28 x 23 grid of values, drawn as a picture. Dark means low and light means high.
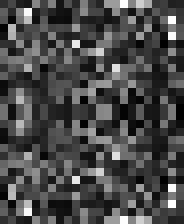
Ninth with the lowest average: middle right. Histogram: skewed, a long tail of high values. Slope: none. Seam: none. Grain: fine. Mirror symmetry: top to bottom. Average level on the scale: 30%.
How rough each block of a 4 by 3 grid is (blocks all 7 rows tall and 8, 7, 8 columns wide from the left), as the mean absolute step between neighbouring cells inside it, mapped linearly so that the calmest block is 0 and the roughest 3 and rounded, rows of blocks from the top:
3 2 3 | 0 2 1 | 0 2 1 | 3 2 3
